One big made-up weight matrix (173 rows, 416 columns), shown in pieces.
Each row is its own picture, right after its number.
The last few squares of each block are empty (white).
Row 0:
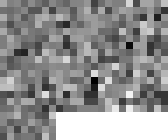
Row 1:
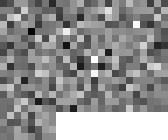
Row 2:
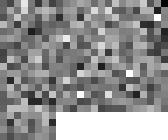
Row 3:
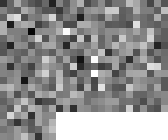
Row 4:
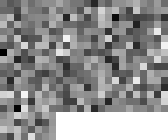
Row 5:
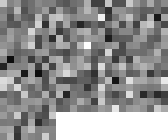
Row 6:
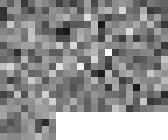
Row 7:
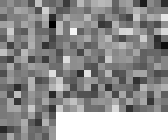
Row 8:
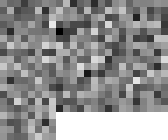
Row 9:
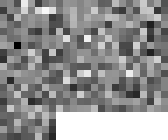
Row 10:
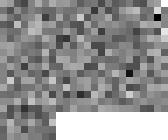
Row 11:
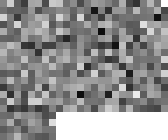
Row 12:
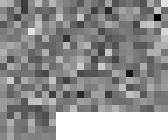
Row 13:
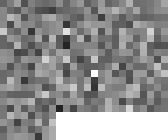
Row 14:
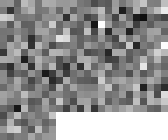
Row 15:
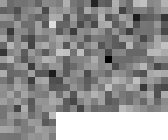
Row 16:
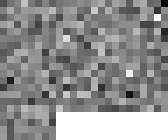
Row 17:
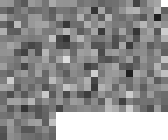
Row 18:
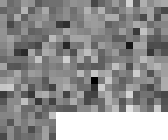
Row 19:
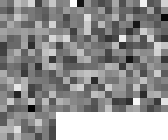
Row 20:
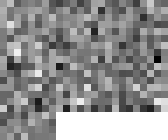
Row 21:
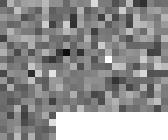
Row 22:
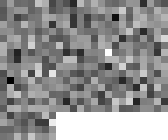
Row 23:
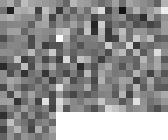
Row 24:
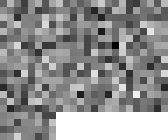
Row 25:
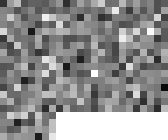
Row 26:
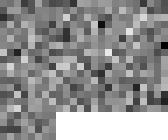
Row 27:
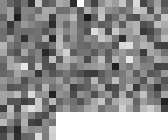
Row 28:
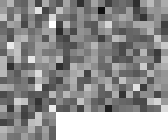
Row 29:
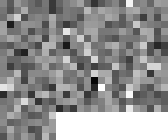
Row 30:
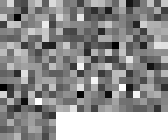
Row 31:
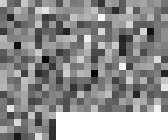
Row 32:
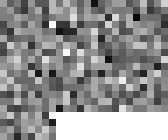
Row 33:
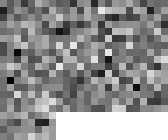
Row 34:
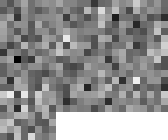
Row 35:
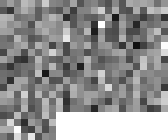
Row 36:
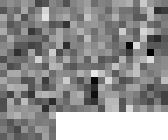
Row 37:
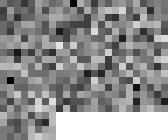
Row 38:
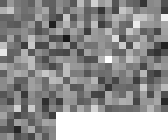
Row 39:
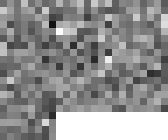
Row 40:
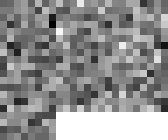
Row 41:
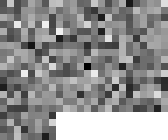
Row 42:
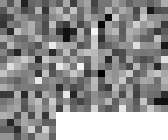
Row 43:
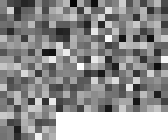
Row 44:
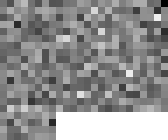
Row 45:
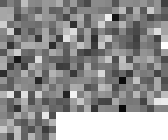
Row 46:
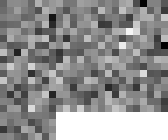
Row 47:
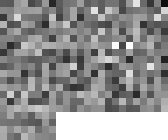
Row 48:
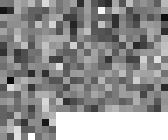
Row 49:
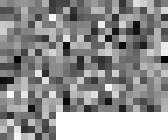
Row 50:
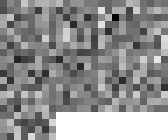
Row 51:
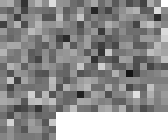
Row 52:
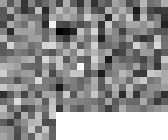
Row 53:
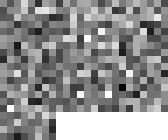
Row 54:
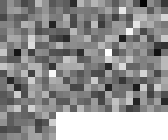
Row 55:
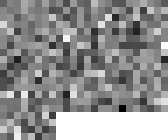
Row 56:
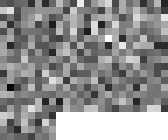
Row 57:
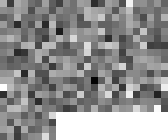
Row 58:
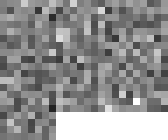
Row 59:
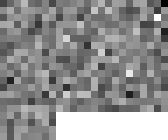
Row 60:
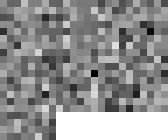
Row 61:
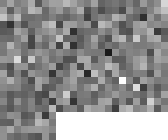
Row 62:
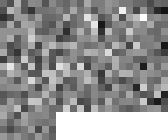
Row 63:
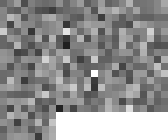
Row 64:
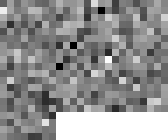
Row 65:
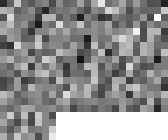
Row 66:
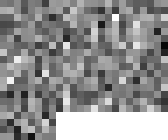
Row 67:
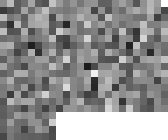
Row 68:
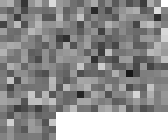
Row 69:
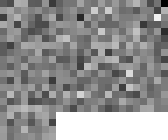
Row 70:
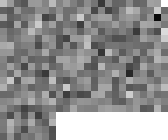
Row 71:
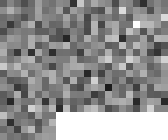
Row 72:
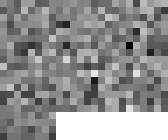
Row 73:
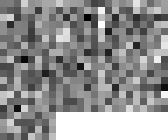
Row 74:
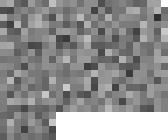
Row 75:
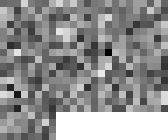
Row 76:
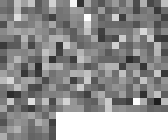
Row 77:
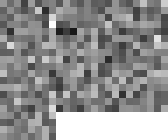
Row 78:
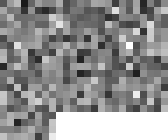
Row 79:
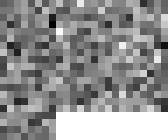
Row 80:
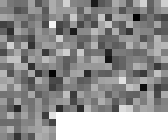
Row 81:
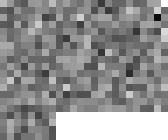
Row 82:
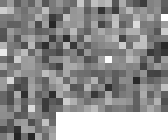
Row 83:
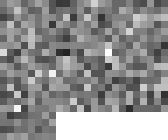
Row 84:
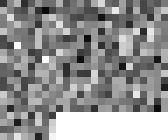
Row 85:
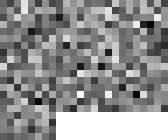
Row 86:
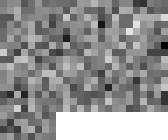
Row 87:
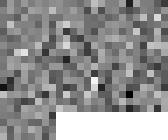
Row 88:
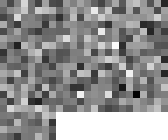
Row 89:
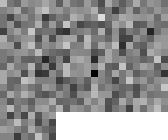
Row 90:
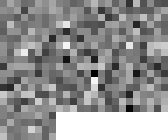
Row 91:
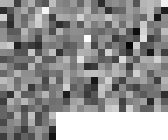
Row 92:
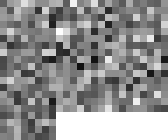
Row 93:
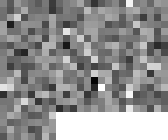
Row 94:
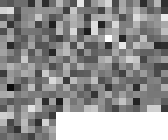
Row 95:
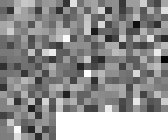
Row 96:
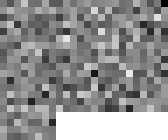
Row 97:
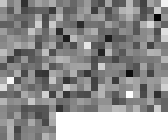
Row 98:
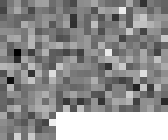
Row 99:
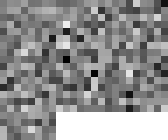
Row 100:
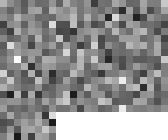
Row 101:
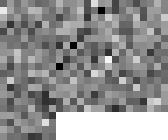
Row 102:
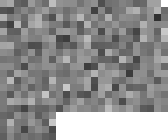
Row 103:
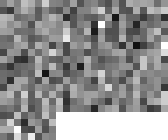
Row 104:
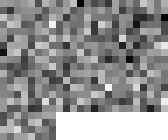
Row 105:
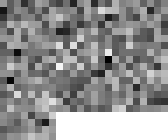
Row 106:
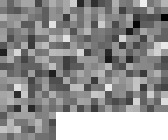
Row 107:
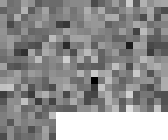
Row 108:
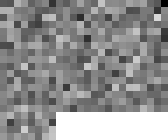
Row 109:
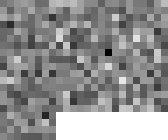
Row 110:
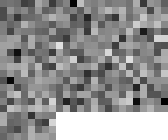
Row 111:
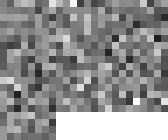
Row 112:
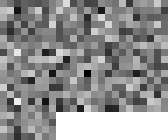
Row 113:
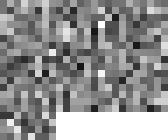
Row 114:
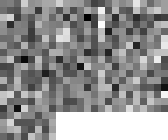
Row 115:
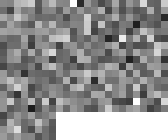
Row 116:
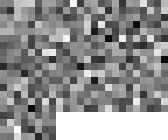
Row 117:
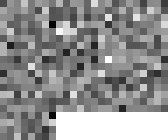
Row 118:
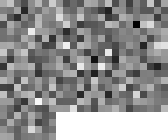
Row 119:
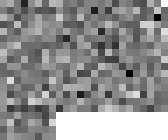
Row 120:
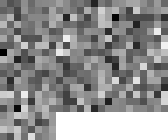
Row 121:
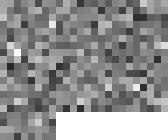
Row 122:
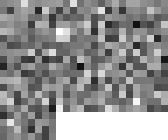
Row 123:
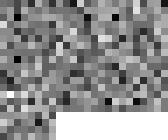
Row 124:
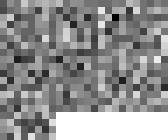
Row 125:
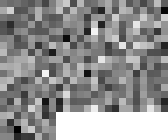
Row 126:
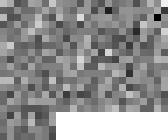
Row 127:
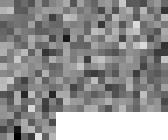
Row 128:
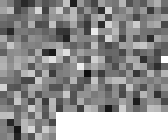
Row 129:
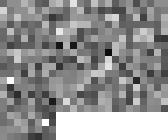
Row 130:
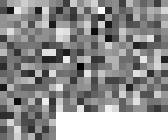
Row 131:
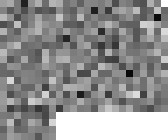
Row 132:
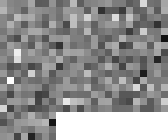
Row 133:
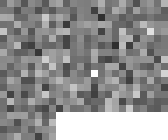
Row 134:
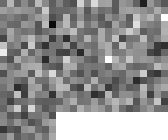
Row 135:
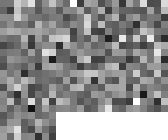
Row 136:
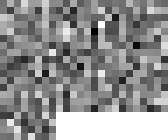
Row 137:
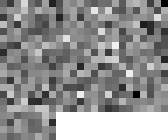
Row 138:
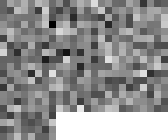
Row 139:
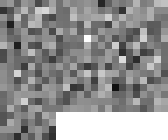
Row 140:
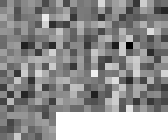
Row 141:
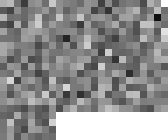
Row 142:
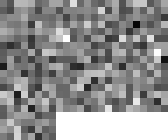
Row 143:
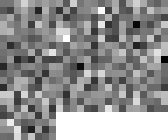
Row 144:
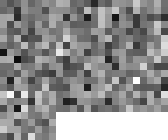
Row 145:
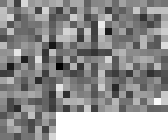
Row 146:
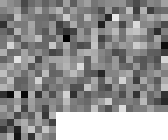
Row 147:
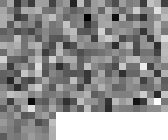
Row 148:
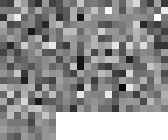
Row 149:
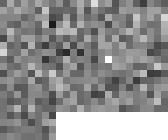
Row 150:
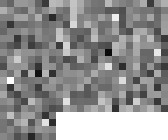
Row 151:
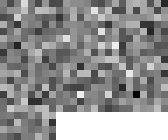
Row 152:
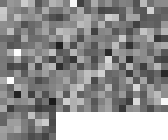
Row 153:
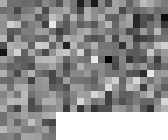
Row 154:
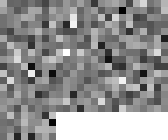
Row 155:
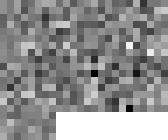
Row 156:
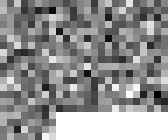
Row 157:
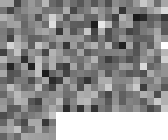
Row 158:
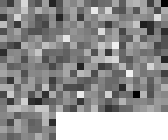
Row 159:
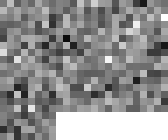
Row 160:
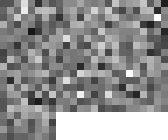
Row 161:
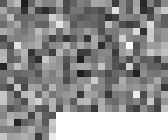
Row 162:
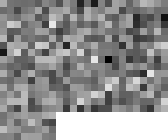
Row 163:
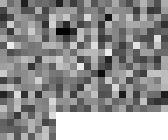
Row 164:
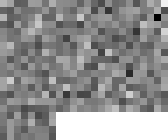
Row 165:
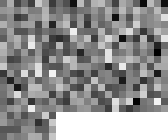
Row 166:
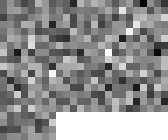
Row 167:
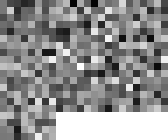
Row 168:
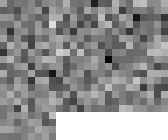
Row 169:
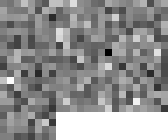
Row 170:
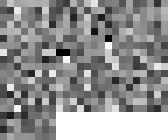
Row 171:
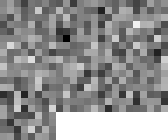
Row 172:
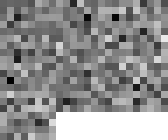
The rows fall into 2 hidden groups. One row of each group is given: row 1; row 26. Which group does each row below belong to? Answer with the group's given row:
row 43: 26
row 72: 1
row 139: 1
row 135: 26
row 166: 26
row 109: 26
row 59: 1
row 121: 26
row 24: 1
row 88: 1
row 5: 1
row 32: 26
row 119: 1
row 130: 26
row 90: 1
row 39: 26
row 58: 26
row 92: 26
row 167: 26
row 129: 26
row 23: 26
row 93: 1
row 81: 1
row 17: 1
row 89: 1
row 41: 1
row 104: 26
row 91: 1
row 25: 1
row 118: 1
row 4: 26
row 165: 26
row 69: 1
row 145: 26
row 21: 26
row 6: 26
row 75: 26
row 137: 1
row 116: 26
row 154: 26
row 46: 26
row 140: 1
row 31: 1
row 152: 26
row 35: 26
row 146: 26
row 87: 1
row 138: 26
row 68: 1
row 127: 26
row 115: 26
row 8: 26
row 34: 26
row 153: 26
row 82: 26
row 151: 1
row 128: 26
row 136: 26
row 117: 26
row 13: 1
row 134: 26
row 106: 26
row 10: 1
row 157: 26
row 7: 26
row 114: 26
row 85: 1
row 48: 26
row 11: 1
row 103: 26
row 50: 26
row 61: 26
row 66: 26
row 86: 26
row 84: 1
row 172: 26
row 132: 26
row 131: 1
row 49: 26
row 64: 26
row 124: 26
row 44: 1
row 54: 26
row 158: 1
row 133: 1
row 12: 1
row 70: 1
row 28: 26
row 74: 1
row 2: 1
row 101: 26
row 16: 1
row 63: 1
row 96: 1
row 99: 1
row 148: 1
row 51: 1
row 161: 1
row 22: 26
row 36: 1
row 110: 26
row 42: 26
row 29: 1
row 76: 26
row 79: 26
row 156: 1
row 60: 1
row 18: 1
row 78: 1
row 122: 26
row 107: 1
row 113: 26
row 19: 26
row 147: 26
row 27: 26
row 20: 26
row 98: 26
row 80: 26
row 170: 26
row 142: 26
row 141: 1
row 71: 26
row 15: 26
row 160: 1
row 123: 26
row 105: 26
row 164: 1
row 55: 26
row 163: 26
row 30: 1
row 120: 26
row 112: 26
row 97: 1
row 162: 26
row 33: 26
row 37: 26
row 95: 26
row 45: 26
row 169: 26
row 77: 26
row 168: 26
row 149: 26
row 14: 26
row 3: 1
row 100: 26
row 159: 26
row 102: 1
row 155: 1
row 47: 1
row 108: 1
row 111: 26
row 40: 26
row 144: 26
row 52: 26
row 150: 26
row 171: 26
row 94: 26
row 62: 26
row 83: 26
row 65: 1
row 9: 1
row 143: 26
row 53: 1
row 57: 1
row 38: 26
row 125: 26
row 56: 26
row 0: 1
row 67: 1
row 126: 1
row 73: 26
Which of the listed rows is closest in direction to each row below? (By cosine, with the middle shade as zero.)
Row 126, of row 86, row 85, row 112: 86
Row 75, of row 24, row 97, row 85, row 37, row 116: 116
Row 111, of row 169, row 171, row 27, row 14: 169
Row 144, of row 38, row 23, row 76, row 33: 33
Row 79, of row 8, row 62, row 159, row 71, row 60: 159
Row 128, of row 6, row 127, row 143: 127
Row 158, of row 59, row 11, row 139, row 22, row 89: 59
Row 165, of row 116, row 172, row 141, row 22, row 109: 22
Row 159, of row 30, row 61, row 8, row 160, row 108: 61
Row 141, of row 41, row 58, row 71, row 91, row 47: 91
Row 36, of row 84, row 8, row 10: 8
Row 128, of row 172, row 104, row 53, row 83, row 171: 171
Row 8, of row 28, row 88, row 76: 28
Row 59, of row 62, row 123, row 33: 123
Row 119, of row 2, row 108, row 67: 67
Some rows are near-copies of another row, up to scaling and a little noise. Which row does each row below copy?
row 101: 64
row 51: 68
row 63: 13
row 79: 40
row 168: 15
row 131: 119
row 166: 54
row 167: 43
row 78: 161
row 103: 35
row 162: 153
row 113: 136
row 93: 29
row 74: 102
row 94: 56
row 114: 73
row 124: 50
